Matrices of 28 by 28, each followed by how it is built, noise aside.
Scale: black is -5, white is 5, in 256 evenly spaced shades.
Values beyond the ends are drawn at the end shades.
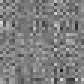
low rank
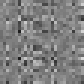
low rank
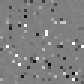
sparse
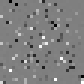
sparse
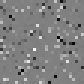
sparse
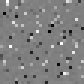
sparse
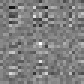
low rank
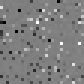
sparse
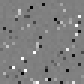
sparse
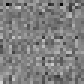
low rank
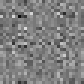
low rank
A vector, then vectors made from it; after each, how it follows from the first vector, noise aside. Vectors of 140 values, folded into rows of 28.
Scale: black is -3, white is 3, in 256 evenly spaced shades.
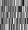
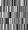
wrapped around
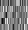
wrapped around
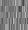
shrunk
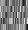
wrapped around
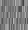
shrunk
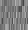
shrunk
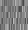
shrunk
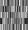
wrapped around
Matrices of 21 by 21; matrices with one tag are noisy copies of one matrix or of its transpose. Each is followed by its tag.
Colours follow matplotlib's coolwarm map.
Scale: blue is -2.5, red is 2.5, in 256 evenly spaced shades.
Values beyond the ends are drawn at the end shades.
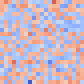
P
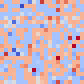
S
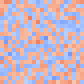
P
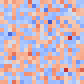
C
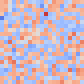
P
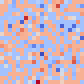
P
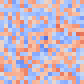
S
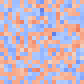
S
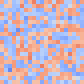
S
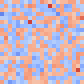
S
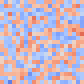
S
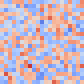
C
